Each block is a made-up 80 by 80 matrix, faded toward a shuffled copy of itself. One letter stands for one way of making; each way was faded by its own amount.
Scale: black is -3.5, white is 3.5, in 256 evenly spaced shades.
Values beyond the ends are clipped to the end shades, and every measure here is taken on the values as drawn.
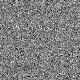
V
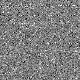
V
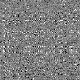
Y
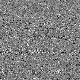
V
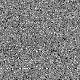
V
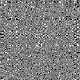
Y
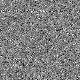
V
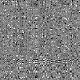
Y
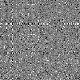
Y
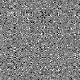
Y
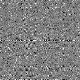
Y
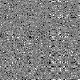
Y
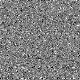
V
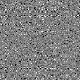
Y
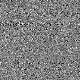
V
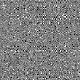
Y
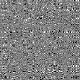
Y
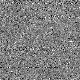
V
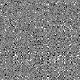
Y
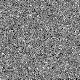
V
